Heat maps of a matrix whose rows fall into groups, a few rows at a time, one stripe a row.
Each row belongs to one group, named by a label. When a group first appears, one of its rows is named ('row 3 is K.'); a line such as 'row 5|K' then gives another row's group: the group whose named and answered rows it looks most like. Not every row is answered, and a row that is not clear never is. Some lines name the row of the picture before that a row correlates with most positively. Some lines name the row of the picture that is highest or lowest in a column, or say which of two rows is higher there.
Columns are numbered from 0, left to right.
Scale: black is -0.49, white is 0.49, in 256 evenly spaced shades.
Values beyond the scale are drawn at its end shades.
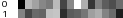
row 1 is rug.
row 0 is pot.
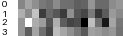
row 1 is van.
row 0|van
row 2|van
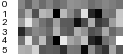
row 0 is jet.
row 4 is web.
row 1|web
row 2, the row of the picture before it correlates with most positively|0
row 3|pot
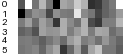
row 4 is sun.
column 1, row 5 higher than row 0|No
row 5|rug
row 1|pot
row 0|web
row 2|web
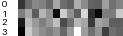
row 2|pot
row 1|web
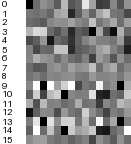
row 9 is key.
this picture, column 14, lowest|5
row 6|van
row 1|rug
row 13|key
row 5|rug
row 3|van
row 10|web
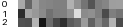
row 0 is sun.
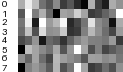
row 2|key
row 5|pot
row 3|key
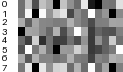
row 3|pot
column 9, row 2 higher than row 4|No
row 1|key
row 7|key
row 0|web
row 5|web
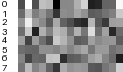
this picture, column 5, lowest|0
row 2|van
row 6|rug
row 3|key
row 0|web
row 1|web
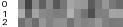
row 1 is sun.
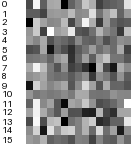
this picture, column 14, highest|11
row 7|van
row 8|van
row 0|web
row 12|van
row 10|sun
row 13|web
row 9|pot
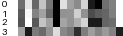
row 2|web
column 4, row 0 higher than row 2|No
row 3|rug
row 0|web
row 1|web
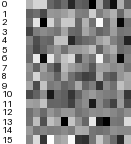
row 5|jet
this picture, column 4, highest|4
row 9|sun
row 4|rug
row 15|key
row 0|van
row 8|van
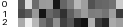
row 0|web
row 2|van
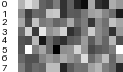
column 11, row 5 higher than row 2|No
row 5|web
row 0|van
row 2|sun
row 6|jet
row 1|rug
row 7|rug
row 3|key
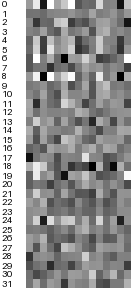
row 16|jet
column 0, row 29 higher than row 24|No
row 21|van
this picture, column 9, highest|30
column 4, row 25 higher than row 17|Yes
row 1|jet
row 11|rug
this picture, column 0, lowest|17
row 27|rug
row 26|van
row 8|key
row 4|key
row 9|rug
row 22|van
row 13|van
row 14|sun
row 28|pot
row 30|jet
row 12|sun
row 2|rug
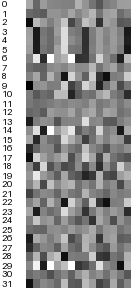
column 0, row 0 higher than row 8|Yes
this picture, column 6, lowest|10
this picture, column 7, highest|0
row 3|rug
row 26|pot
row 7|jet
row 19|van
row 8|web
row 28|web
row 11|jet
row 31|pot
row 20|key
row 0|sun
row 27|pot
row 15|rug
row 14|key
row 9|pot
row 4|rug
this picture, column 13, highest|18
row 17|pot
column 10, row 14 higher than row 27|Yes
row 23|rug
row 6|key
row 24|van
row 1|jet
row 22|web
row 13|pot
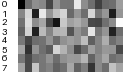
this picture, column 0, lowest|0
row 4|jet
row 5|rug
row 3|key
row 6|jet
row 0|pot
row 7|sun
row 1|key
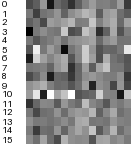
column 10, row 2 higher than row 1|Yes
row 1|jet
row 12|jet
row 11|pot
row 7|rug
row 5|web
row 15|rug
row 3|pot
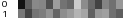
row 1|jet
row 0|pot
